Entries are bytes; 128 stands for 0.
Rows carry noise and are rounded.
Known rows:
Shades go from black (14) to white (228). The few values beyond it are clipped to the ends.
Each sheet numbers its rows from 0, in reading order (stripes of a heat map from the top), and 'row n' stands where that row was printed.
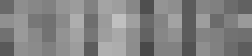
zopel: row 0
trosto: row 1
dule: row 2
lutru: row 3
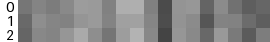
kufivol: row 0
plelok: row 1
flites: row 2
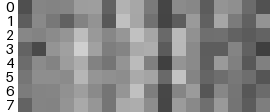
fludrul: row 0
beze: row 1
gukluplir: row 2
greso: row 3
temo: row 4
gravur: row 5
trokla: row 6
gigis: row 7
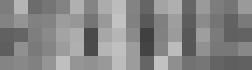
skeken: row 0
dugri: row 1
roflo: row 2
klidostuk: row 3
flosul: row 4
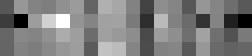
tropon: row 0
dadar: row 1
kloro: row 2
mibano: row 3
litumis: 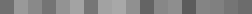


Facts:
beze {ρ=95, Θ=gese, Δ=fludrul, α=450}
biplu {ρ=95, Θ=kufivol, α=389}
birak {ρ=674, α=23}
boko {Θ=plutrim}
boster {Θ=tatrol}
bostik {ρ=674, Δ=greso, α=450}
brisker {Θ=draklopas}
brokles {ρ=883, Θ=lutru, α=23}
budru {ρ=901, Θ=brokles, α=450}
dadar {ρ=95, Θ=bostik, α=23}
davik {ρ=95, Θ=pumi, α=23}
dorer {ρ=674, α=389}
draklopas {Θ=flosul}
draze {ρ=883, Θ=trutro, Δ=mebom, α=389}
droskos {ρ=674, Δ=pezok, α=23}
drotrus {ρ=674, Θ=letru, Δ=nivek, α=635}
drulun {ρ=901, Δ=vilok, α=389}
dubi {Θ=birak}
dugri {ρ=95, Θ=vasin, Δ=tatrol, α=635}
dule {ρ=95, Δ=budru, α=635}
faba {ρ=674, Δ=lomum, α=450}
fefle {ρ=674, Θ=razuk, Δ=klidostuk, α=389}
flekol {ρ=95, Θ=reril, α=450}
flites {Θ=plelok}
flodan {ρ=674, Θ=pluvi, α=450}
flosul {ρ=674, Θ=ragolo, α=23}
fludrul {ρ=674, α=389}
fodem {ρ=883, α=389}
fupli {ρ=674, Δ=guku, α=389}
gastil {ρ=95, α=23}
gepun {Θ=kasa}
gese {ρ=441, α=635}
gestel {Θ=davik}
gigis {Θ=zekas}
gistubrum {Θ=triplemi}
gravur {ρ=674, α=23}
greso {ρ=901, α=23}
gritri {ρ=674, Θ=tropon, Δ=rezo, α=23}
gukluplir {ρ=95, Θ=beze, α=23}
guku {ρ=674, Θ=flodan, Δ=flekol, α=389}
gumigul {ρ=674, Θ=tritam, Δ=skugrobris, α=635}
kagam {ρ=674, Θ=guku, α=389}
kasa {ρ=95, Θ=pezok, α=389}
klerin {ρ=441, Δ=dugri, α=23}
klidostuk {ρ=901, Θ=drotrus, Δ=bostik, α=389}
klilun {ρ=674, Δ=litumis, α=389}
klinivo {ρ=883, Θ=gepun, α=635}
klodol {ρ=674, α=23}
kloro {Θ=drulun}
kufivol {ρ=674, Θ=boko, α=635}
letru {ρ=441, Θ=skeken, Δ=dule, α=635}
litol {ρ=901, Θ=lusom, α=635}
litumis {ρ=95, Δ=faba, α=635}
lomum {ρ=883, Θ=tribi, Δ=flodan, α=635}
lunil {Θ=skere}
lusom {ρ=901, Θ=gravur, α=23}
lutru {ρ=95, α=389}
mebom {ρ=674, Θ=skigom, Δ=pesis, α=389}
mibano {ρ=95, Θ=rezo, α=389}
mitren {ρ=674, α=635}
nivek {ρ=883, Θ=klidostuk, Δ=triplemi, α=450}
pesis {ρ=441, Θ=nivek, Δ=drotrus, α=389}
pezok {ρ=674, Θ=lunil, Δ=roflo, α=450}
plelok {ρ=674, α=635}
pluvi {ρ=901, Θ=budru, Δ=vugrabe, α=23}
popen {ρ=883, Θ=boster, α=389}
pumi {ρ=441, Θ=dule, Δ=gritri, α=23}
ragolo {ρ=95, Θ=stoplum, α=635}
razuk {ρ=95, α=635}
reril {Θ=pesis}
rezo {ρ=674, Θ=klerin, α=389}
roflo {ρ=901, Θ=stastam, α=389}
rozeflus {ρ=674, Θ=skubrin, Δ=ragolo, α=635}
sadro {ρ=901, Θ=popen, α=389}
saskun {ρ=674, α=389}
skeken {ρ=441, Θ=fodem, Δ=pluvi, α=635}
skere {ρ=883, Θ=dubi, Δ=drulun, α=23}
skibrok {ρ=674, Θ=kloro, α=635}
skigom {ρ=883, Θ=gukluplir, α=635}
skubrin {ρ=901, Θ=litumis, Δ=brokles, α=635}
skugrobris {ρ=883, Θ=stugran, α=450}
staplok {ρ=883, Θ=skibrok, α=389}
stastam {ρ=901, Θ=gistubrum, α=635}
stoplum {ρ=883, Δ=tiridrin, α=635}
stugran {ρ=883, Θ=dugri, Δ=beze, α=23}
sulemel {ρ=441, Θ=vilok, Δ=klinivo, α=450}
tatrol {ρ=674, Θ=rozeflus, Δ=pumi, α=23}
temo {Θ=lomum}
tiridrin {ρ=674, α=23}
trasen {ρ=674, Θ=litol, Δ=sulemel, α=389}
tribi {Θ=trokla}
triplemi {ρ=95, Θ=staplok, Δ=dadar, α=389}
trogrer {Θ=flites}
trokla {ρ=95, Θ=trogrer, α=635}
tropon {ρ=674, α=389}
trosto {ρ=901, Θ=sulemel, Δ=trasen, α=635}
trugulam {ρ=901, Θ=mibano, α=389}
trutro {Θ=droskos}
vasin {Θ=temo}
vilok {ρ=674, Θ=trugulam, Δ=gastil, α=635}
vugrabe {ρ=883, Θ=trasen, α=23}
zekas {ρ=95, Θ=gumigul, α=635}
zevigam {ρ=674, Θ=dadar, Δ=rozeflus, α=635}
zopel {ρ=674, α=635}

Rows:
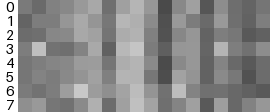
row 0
litol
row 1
boster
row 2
ragolo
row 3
draze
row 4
zekas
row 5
skigom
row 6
tatrol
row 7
skubrin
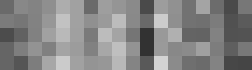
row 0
gistubrum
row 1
vugrabe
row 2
drotrus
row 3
lunil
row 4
pumi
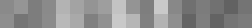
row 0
brokles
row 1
pluvi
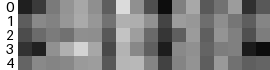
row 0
nivek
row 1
reril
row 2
flekol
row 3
triplemi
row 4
biplu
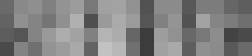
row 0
razuk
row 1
drulun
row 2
klinivo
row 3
pesis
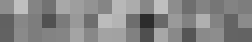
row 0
droskos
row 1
pezok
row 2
gese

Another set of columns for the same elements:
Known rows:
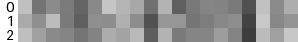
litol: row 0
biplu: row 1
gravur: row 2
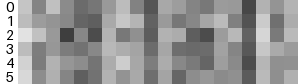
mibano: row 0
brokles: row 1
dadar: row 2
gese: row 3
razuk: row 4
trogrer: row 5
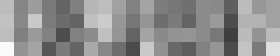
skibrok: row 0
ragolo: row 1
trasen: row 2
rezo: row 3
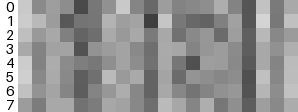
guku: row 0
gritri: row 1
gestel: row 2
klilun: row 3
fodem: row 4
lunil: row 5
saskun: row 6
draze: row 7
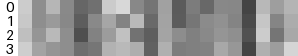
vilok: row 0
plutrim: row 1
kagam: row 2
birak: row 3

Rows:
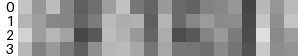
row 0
fludrul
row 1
lusom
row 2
budru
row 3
kufivol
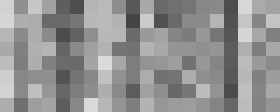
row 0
sulemel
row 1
greso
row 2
beze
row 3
fefle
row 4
dugri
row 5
klidostuk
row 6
lutru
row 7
trosto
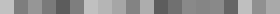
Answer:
stastam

